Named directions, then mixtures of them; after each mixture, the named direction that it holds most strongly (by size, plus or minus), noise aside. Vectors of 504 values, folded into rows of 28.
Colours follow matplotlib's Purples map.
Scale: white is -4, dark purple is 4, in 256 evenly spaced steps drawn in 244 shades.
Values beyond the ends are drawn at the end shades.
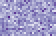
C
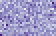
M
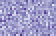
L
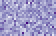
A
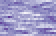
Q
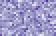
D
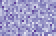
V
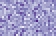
L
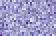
A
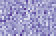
L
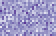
L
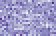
L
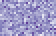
D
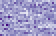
M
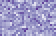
D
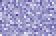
M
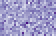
A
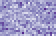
A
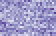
M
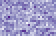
A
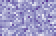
D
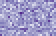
D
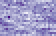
Q
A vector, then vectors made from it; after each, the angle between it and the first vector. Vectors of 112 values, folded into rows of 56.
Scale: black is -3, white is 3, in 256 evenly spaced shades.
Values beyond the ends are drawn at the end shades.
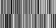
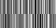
partly aligned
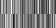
nearly opposite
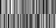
partly opposed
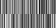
nearly opposite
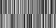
partly opposed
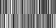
nearly opposite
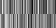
partly opposed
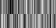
orthogonal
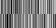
nearly parallel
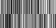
nearly parallel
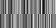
orthogonal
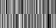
partly opposed
